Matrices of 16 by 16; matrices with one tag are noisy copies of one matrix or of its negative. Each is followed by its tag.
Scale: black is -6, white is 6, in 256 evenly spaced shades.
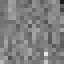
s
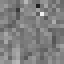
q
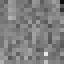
s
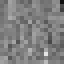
s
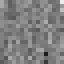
s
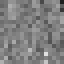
s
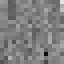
s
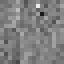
q
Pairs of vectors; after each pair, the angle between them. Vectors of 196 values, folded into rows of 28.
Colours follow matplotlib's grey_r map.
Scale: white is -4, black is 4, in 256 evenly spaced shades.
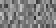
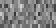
nearly parallel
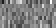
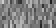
nearly opposite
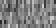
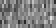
nearly parallel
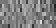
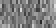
nearly opposite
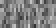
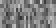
nearly parallel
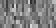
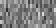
orthogonal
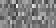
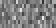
partly opposed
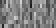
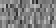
partly opposed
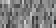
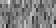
nearly parallel
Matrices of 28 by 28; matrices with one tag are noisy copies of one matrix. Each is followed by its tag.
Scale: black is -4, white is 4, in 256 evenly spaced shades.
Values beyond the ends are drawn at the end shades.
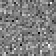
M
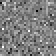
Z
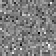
M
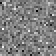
Z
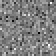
M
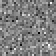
M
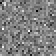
Z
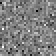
Z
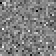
Z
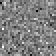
Z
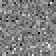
M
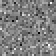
M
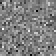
Z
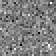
M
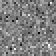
M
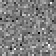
M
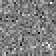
M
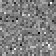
M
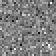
M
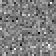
M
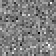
M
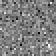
M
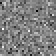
Z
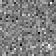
M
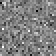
Z
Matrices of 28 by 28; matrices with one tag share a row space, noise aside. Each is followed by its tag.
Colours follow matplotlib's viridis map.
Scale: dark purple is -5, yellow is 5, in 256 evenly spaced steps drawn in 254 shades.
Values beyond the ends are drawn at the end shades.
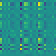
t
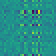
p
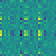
t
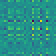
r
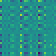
t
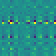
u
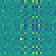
p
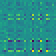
r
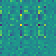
t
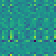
u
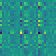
t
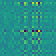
p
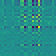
p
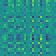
r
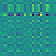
r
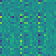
t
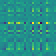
r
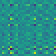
u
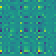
t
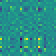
t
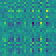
r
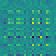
r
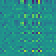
p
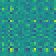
u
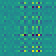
p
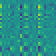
t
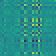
p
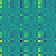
t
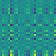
u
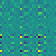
t
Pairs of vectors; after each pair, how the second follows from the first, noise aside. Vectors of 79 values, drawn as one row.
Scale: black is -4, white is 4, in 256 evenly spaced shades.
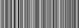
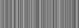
shrunk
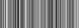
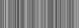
shrunk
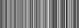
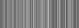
shrunk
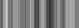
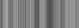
shrunk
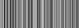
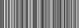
negated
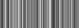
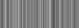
shrunk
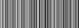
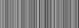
shrunk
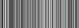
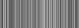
shrunk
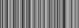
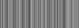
shrunk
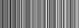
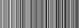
negated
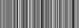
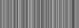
shrunk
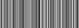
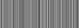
shrunk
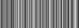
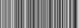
negated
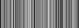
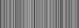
shrunk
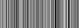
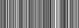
negated
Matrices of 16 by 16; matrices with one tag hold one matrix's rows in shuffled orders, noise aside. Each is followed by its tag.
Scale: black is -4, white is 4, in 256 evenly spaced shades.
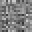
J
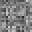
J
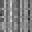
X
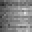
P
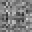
J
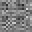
J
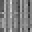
X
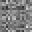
J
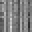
X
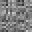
J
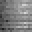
P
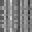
X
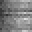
P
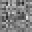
J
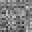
J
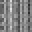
X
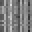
X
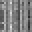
X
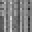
X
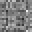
J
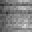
P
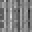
X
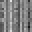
X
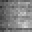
P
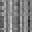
X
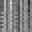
X
